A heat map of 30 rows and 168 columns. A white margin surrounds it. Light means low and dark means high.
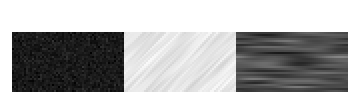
The table splits into one row of 3 panels. Panel 1,1: very high, fine-grained, faint in contrast. Panel 1,2: very low, slanting up to the right, faint in contrast. Panel 1,3: high, streaked across.
